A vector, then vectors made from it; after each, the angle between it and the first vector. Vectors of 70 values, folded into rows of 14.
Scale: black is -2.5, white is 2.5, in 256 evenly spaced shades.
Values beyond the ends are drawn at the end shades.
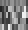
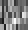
partly aligned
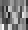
nearly parallel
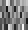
partly aligned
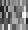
nearly parallel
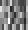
partly opposed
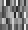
orthogonal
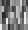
orthogonal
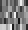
partly aligned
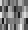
partly aligned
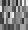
orthogonal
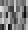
nearly opposite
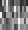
orthogonal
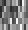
orthogonal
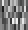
partly aligned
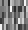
orthogonal
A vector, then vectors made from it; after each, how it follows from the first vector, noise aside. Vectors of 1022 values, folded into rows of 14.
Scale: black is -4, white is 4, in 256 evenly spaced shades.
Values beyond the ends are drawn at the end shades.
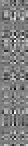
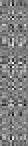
wrapped around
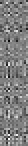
wrapped around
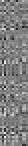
wrapped around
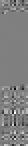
partly zeroed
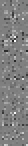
partly zeroed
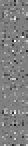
partly zeroed
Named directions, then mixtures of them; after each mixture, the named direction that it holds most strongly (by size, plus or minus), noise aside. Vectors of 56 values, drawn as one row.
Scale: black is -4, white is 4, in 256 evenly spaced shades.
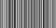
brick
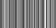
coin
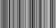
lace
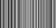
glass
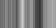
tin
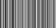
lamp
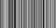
brick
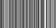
coin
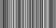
brick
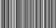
lamp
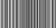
glass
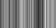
tin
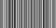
brick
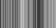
tin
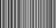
glass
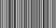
brick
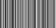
lamp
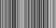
brick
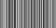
brick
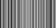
glass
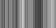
tin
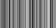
lace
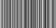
coin
